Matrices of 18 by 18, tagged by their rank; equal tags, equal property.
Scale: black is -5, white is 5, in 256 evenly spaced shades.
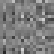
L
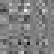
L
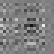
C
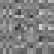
L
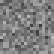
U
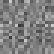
L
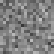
U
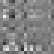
C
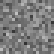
U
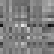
C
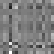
C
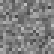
U
